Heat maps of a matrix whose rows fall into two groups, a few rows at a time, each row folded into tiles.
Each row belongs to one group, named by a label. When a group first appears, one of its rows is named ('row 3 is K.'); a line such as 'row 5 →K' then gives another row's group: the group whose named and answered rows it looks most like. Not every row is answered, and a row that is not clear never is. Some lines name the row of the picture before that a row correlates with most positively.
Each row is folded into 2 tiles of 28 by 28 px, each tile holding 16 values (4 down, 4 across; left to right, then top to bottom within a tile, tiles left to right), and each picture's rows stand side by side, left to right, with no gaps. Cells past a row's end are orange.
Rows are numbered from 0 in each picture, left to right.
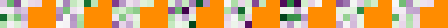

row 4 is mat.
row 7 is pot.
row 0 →pot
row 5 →pot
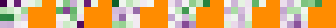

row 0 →pot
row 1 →mat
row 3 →mat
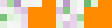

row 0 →pot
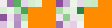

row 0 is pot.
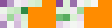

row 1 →pot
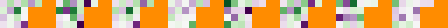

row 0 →mat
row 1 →mat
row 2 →mat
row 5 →mat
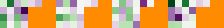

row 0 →pot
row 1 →pot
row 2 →mat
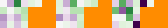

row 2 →mat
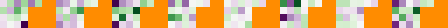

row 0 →mat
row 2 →pot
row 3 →pot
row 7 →pot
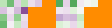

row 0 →pot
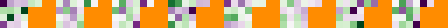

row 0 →pot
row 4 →pot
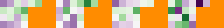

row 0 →pot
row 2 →pot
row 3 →mat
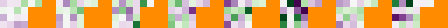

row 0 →mat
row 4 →pot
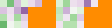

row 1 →mat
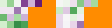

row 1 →mat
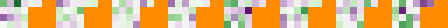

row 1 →pot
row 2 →mat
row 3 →pot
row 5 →pot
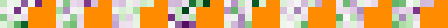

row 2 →pot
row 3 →mat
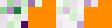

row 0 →mat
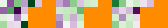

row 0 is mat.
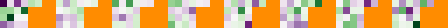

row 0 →pot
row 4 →mat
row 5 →mat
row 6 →mat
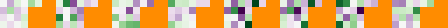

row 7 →pot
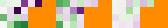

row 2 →mat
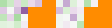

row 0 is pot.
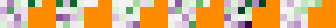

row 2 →mat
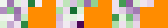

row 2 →pot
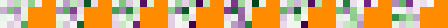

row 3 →mat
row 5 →mat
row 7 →pot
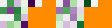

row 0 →mat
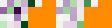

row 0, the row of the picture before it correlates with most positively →1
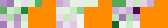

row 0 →pot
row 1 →pot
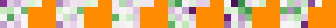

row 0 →pot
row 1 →pot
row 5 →mat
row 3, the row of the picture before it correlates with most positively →2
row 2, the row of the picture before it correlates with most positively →2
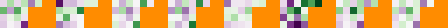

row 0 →mat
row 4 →pot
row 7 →mat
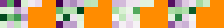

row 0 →pot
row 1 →pot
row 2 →pot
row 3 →pot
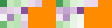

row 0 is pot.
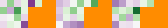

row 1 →mat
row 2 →pot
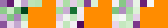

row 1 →mat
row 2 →mat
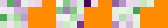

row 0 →pot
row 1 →mat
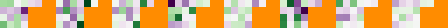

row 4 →mat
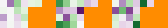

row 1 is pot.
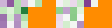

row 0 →pot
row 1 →mat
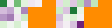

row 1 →mat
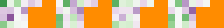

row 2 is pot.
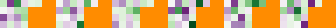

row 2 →pot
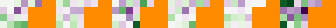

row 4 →pot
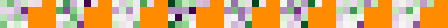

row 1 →mat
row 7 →mat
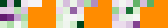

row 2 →mat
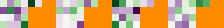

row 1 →mat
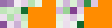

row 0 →pot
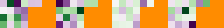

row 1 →pot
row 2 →mat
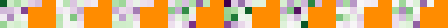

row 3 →mat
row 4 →pot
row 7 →mat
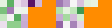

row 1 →pot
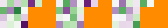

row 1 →mat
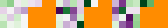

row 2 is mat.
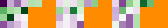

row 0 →pot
